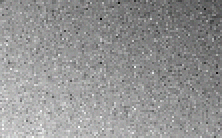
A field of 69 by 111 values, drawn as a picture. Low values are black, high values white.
Ninth with the lowest average: top right. Slope: up to the bottom left. Mirror symmetry: none. Ninth with the highest average: bottom left.
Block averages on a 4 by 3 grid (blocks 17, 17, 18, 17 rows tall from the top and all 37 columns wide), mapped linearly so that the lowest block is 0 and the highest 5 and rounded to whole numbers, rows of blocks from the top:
2 1 0
3 2 1
4 3 2
5 4 3
